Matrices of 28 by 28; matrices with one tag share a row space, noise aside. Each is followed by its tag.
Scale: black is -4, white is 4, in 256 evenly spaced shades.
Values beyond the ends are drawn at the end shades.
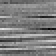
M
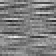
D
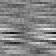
D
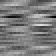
D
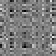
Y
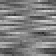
D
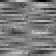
D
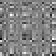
Y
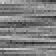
M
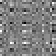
Y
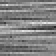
M
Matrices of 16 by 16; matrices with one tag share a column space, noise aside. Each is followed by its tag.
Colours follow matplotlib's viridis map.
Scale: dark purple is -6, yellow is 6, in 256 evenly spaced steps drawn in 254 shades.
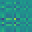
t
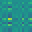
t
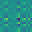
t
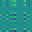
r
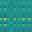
t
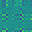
r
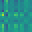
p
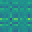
t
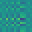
t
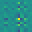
t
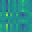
p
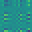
r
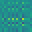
t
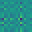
t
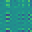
r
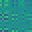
r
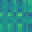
p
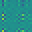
r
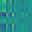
p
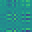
r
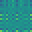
r
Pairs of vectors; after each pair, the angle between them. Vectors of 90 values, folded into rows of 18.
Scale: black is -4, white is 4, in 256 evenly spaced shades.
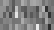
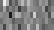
partly aligned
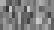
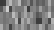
nearly opposite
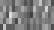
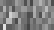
nearly parallel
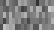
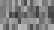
partly opposed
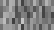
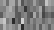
nearly parallel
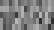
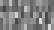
nearly opposite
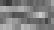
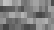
nearly opposite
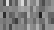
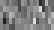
orthogonal
